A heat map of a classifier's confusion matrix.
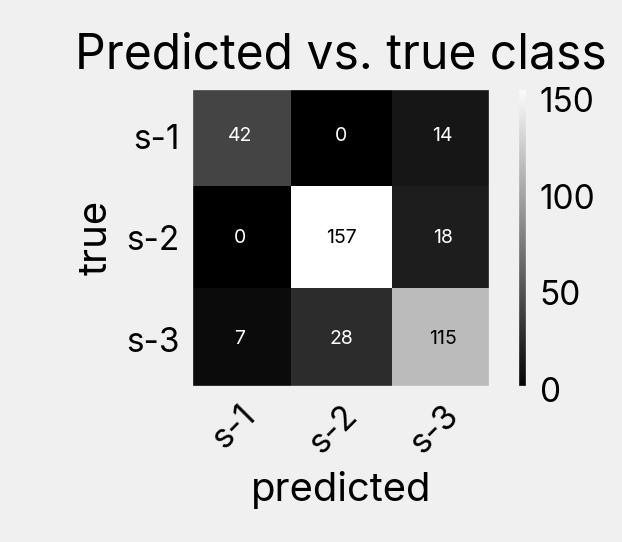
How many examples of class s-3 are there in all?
150
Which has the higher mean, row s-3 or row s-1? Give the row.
s-3
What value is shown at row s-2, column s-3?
18
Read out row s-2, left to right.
0 157 18
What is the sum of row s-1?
56
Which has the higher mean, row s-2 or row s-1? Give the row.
s-2
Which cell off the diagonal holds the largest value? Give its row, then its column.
s-3, s-2
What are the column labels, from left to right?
s-1, s-2, s-3
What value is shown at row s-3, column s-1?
7
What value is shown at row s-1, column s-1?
42
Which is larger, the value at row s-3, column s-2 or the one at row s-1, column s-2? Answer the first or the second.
the first
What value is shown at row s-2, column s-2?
157
